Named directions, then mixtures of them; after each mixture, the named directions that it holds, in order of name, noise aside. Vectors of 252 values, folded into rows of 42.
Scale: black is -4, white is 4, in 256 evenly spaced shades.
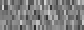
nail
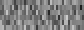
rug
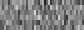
nail, rug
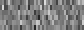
nail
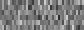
nail, rug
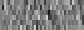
nail, rug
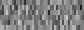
rug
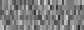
nail, rug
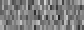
nail, rug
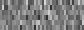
nail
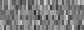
nail, rug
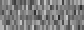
nail, rug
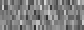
nail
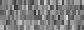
nail, rug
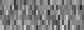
rug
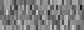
rug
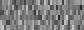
nail, rug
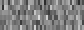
nail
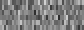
nail, rug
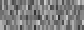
nail, rug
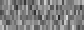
nail, rug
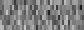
rug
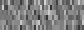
nail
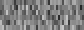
rug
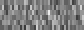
nail, rug
